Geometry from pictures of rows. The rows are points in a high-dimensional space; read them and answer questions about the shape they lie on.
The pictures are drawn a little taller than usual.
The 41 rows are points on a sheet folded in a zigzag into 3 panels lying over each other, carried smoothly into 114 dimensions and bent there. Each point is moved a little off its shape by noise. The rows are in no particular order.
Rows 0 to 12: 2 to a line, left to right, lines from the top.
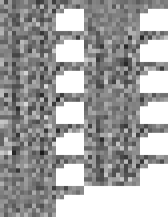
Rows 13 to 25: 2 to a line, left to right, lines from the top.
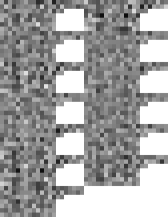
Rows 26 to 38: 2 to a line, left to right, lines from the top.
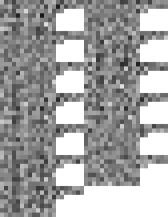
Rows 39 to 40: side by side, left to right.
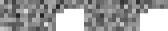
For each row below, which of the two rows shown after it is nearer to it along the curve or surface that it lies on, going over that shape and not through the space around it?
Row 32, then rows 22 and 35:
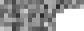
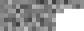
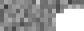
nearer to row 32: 35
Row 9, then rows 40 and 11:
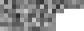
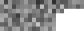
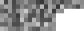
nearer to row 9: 40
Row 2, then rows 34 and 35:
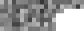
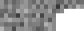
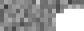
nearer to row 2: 35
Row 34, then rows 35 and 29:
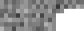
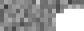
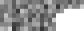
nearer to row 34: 35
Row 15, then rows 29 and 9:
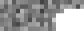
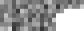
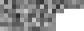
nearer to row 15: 29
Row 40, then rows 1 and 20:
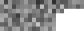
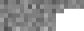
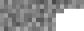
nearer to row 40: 1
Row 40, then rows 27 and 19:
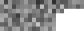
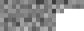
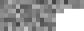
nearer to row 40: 27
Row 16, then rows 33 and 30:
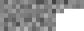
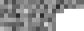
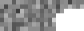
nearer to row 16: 30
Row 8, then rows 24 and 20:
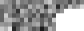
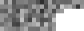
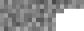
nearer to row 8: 24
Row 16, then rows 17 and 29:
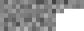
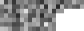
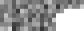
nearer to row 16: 17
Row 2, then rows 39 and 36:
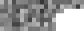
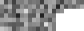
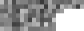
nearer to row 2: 36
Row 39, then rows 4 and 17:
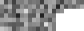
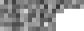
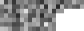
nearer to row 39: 17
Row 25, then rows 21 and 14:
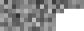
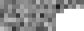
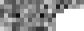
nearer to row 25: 21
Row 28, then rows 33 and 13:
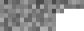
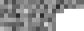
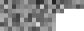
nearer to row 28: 13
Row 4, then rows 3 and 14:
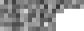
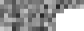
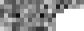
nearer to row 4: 3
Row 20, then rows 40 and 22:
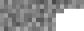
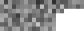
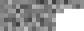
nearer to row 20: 22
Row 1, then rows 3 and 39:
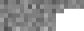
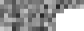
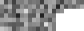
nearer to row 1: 39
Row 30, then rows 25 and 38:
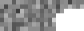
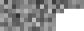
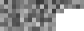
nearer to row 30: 38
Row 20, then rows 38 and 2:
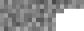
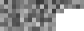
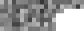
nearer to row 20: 38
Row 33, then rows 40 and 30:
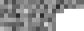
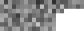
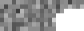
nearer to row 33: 40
